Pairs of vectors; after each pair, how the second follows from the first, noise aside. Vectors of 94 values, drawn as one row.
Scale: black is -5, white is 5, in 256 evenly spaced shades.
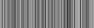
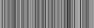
copied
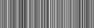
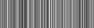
copied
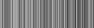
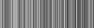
copied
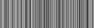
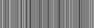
partly zeroed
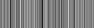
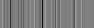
partly zeroed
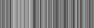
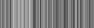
copied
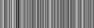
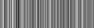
copied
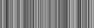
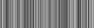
copied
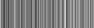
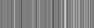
partly zeroed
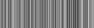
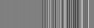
partly zeroed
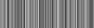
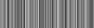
copied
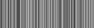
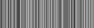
copied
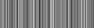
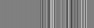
partly zeroed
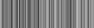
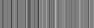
partly zeroed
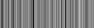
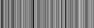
copied
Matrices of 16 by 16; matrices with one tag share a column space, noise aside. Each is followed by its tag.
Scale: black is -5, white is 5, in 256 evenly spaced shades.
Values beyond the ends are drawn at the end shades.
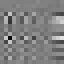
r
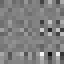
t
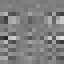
r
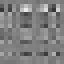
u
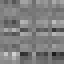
t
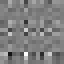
t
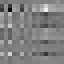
u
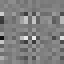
r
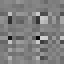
r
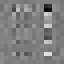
u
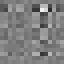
u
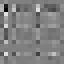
u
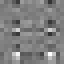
t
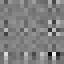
t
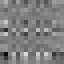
t
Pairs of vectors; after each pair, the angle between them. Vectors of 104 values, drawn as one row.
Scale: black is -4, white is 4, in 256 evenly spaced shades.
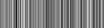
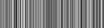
nearly parallel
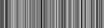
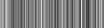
nearly opposite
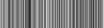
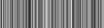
partly aligned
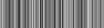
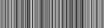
orthogonal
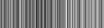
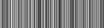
orthogonal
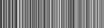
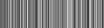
orthogonal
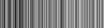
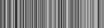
partly aligned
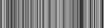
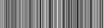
partly aligned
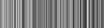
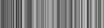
nearly opposite
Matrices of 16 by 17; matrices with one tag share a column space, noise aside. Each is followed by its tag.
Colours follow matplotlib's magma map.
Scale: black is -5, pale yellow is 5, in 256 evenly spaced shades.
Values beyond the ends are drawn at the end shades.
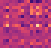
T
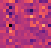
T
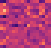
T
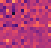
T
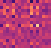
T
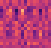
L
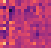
L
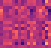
L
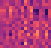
L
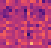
L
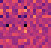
T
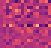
T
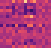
T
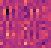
L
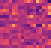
T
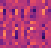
L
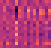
L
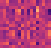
L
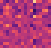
T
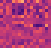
T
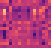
L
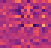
T
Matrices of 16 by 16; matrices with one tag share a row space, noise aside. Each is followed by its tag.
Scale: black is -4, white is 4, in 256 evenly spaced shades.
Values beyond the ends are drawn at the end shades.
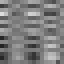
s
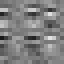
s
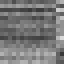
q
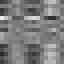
s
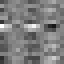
s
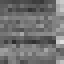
q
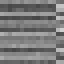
q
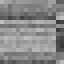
q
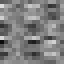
s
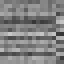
q
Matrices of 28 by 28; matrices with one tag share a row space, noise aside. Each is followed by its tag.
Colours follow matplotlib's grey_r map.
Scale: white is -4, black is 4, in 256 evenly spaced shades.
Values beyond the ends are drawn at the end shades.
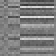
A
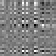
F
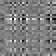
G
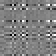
G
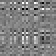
F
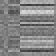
A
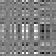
F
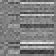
A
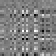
F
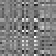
F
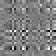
G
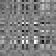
F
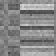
A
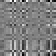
G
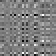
F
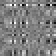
G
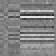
A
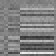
A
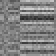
A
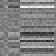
A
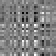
F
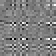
G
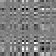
F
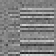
A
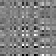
F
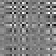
G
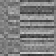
A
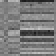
A
